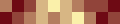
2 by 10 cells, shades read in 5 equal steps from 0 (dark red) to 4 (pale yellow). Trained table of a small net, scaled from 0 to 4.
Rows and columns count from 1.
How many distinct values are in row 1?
5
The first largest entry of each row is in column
5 7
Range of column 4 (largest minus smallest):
0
